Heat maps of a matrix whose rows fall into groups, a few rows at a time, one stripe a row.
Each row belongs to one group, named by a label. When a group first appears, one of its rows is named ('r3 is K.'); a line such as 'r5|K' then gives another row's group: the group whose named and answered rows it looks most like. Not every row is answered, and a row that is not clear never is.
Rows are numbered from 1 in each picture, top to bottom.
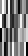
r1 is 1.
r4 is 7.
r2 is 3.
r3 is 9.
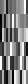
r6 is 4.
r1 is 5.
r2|7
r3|9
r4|5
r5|3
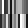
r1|7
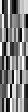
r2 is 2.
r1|3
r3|1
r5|5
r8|5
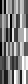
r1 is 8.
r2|2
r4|8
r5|3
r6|4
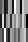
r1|4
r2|7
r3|5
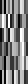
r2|1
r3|5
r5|3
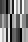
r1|4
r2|2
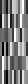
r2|2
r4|5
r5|1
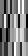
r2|5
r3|5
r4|4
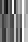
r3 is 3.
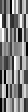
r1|7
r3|1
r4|7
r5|4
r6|8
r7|1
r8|8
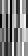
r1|2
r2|2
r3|9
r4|9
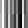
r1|1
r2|1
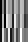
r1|8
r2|8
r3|2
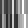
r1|9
